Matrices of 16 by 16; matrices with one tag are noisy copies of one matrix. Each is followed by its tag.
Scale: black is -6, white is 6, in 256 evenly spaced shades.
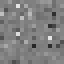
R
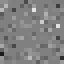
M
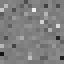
M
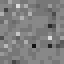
R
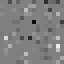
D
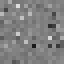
R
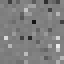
D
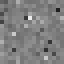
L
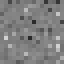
D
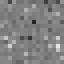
D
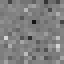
D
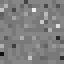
M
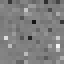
D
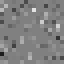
M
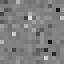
L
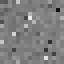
L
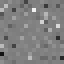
M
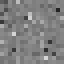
L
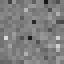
D
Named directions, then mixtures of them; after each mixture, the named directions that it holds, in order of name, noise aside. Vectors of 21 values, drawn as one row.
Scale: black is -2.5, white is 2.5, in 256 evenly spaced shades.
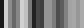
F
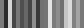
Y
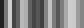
F, Y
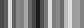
F, Y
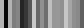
F, Y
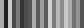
F, Y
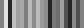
Y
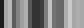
F, Y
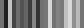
Y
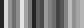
F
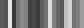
F, Y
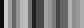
F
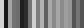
F, Y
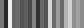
Y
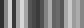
F, Y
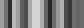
F, Y
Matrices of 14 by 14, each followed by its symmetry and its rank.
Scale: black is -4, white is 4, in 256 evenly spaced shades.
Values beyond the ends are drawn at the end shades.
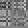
neither, rank two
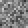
symmetric, full rank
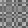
symmetric, rank one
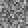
neither, full rank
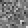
symmetric, full rank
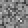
symmetric, full rank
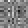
neither, rank two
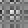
symmetric, rank one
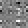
neither, rank three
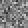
neither, full rank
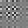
symmetric, rank one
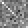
symmetric, full rank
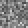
neither, full rank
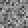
neither, full rank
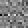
neither, rank three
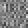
neither, rank three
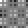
symmetric, rank one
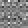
neither, rank three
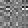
neither, rank two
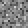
symmetric, full rank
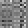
neither, rank two
